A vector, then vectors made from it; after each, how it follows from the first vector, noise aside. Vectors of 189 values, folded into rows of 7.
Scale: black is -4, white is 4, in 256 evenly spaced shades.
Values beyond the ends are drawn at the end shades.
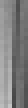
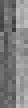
wrapped around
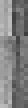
wrapped around
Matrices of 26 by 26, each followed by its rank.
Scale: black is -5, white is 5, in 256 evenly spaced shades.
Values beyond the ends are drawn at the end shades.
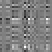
two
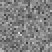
full rank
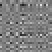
two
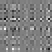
two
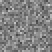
full rank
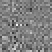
five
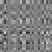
two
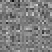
five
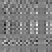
two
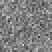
full rank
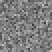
full rank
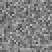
full rank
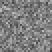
full rank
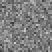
full rank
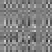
two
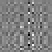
two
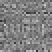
five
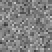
full rank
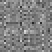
five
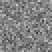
full rank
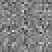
five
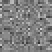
five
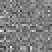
five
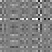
two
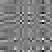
two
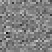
five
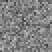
full rank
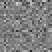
five
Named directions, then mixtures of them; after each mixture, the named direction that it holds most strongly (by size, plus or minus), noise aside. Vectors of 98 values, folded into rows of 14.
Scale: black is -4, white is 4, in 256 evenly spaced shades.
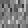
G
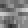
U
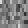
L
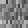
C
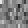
L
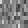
L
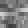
U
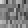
C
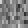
L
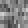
U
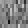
G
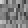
C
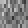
G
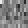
L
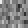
L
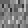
G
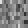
L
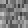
C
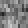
U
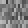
C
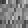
C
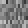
C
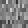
C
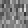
G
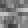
U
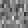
G
